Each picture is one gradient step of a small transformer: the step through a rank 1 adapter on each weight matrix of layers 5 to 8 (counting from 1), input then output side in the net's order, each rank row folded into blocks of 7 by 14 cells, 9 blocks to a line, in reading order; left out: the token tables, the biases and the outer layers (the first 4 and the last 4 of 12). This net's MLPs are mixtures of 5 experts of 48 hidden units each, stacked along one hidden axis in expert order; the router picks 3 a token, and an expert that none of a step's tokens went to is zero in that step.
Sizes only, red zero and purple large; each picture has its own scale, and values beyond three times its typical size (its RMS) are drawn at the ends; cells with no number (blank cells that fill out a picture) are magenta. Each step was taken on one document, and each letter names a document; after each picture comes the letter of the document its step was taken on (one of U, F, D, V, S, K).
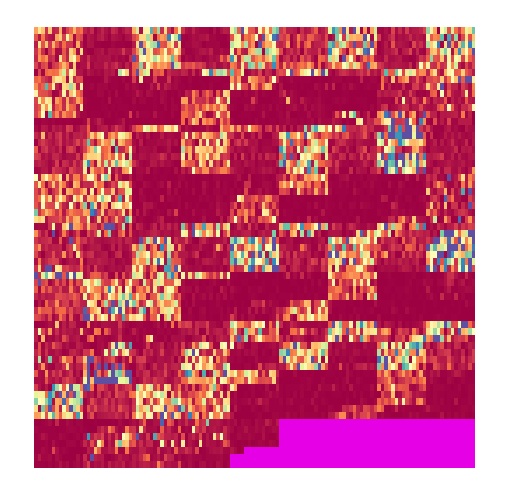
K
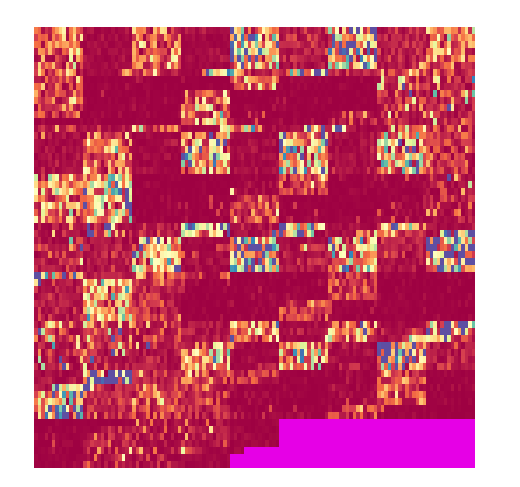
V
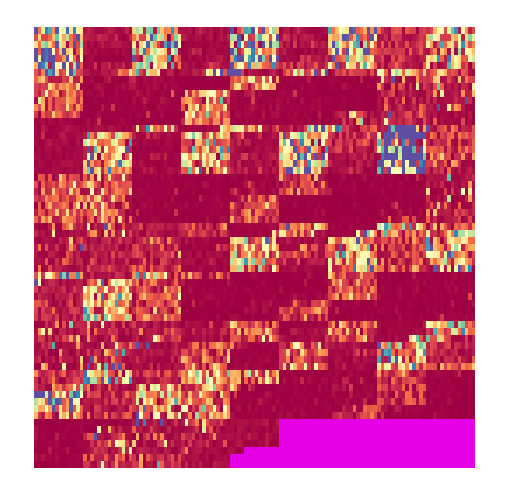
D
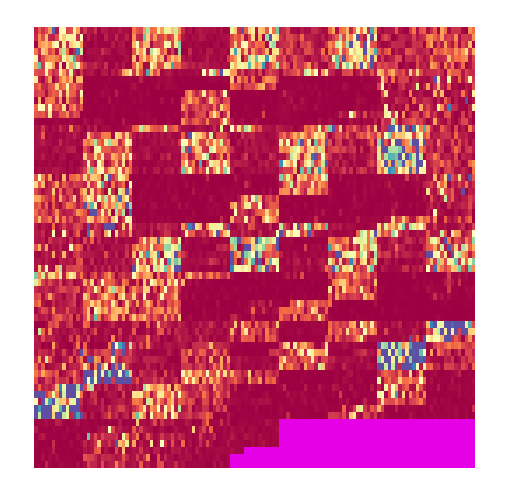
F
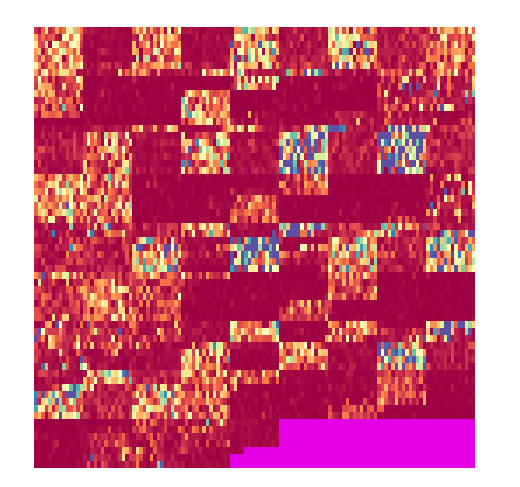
V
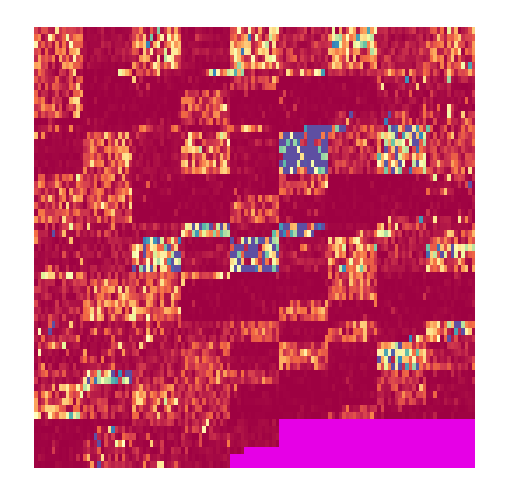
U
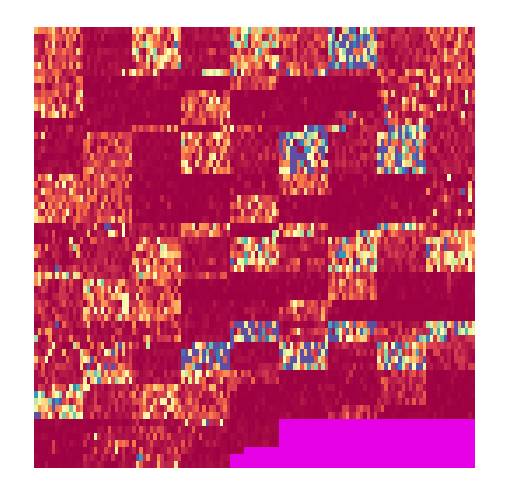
D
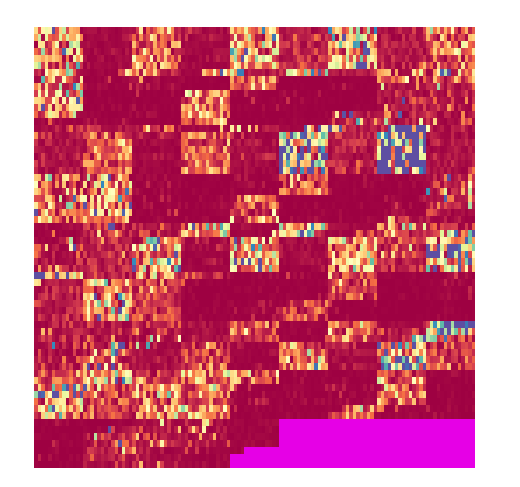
F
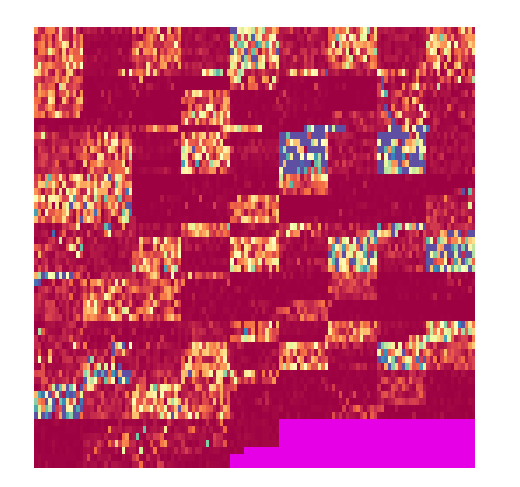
D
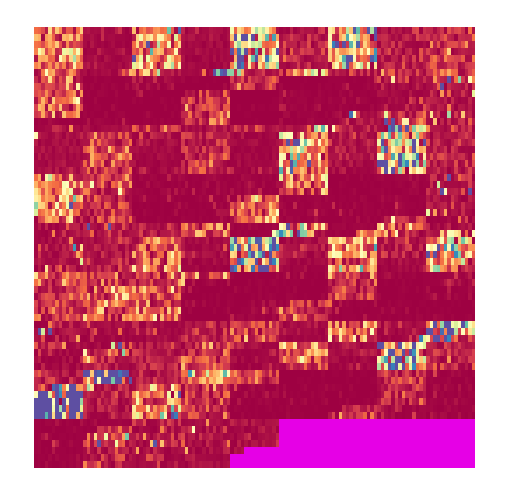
U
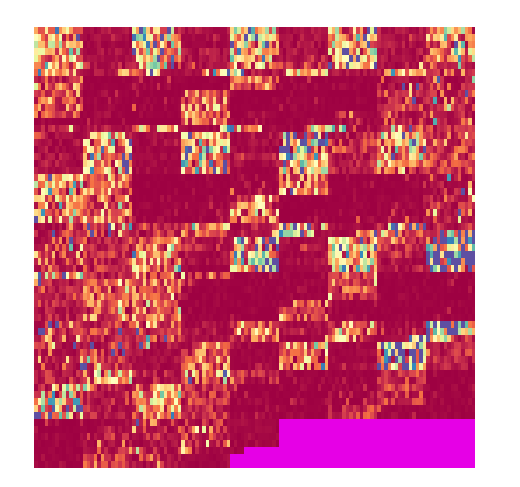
V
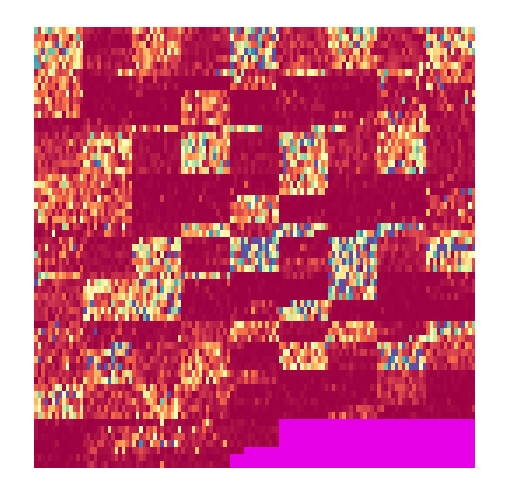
K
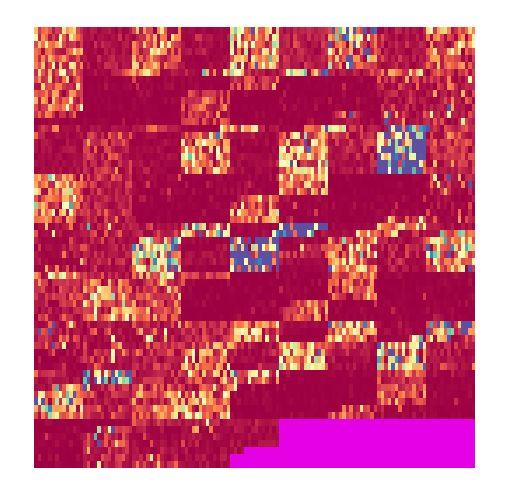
U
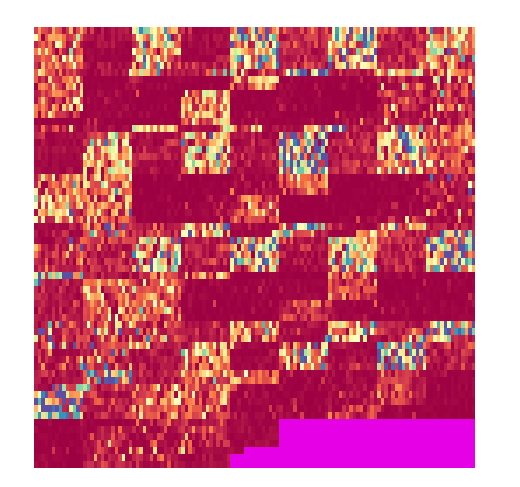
V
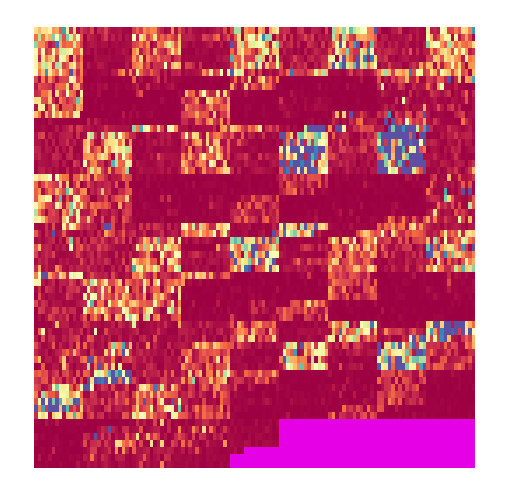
F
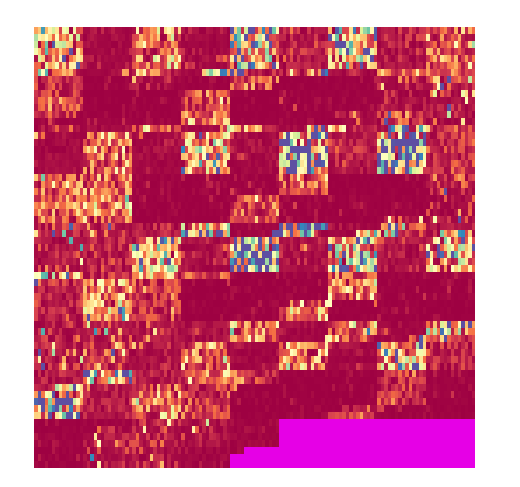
U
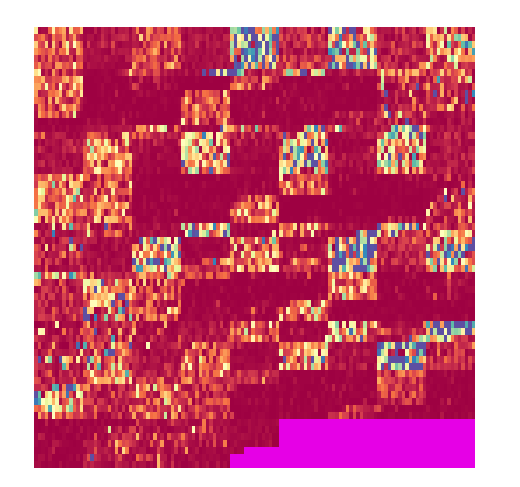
K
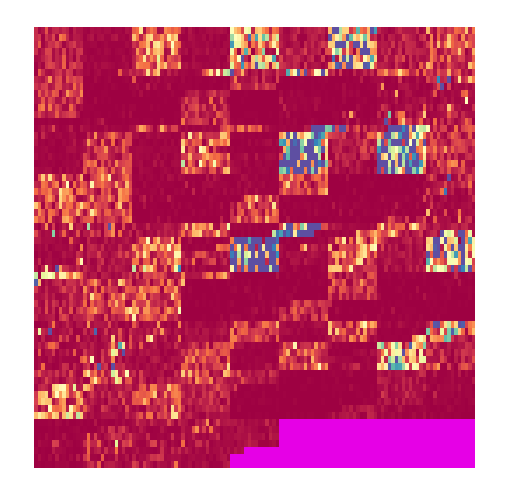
U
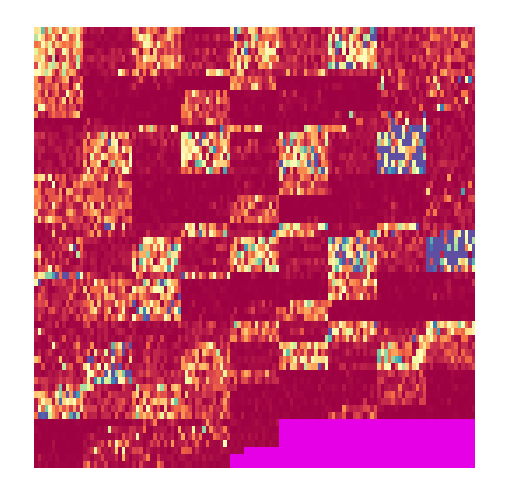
D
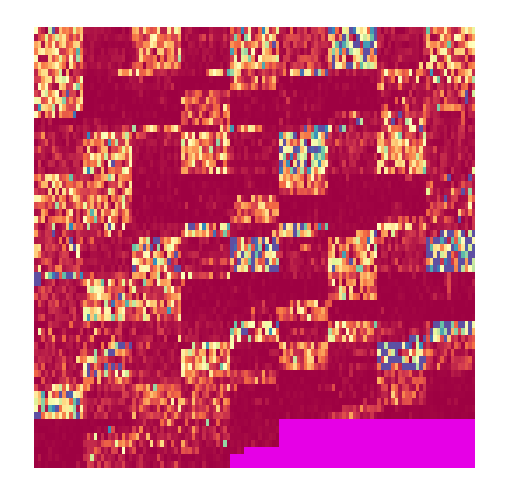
D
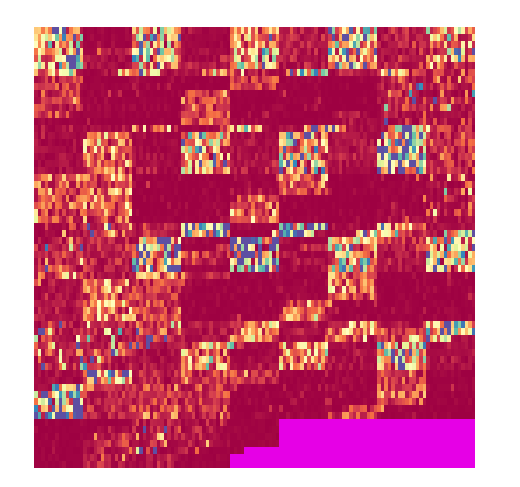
V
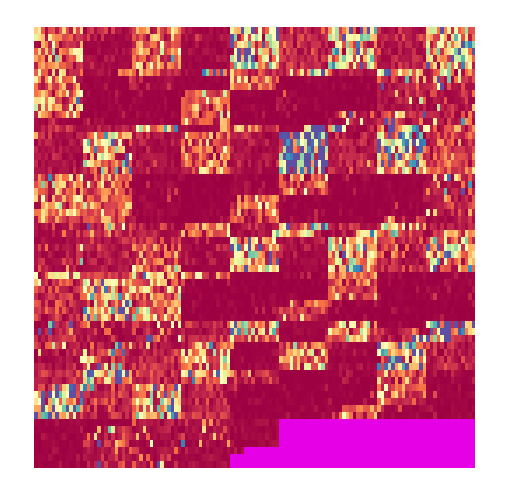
U
